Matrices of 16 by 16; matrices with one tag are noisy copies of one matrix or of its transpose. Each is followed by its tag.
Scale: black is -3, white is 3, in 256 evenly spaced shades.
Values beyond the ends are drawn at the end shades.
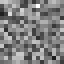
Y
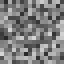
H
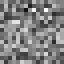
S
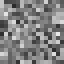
Y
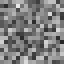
H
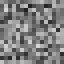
S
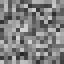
S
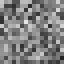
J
